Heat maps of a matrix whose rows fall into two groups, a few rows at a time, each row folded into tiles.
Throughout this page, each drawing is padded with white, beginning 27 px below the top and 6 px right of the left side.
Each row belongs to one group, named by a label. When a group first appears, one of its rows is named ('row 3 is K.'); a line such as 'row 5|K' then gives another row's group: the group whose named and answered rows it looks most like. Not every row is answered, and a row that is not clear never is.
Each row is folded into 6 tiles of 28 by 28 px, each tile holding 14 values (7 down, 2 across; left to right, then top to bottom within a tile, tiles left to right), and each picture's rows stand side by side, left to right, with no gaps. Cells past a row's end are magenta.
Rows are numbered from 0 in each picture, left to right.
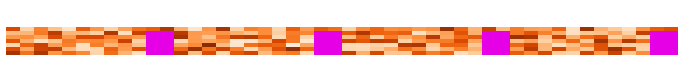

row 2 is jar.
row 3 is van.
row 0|van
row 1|van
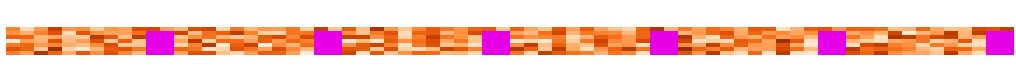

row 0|van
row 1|jar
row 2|van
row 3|van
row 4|van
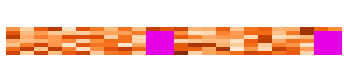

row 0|van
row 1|van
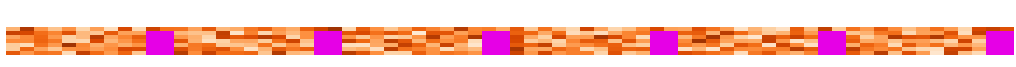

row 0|jar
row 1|van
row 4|jar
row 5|van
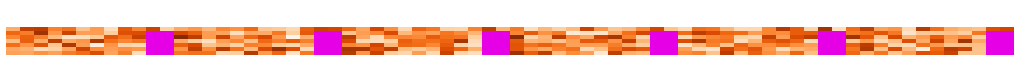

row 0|jar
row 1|van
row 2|van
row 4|jar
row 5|van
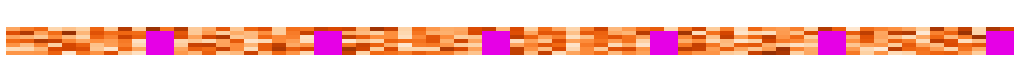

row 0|jar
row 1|van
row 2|van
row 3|van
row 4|van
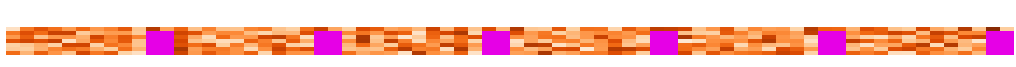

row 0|jar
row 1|van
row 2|jar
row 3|van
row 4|van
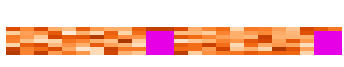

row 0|van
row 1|van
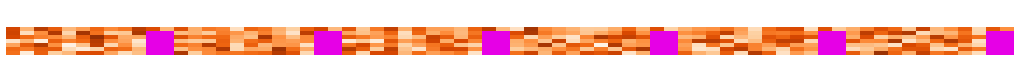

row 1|van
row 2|van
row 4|jar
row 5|jar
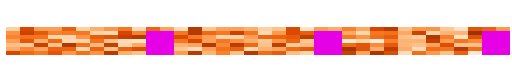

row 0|jar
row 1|jar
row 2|van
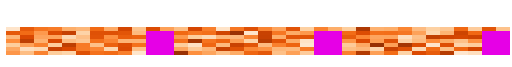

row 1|jar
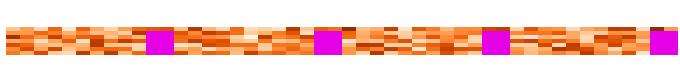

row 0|van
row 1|jar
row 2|van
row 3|jar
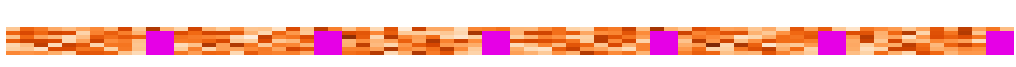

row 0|jar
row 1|jar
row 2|van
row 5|jar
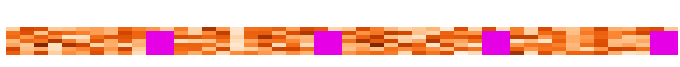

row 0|jar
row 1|van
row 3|van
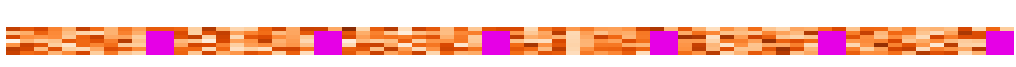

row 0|van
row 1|van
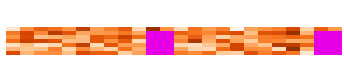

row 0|jar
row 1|jar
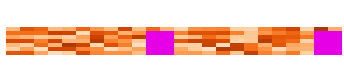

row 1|jar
